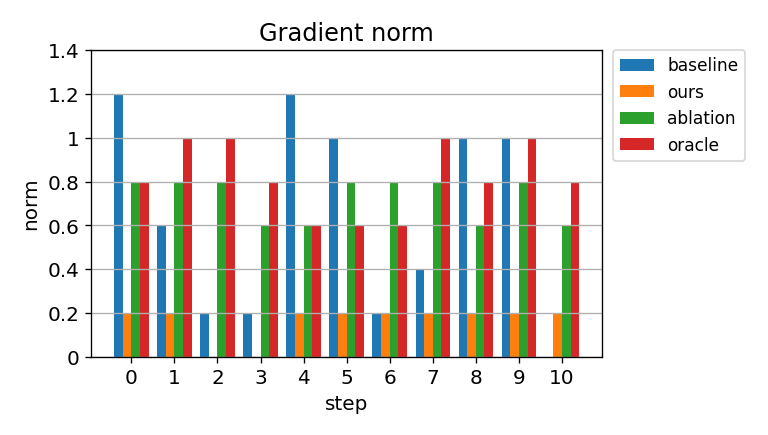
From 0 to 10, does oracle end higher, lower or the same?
the same
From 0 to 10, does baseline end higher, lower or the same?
lower
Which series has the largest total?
oracle
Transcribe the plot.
Title: Gradient norm
x-axis: step, ticks 0 1 2 3 4 5 6 7 8 9 10
y-axis: norm, ticks 0 0.2 0.4 0.6 0.8 1 1.2 1.4
Legend: baseline, ours, ablation, oracle
Values:
baseline: 1.2 0.6 0.2 0.2 1.2 1 0.2 0.4 1 1 0
ours: 0.2 0.2 0 0 0.2 0.2 0.2 0.2 0.2 0.2 0.2
ablation: 0.8 0.8 0.8 0.6 0.6 0.8 0.8 0.8 0.6 0.8 0.6
oracle: 0.8 1 1 0.8 0.6 0.6 0.6 1 0.8 1 0.8
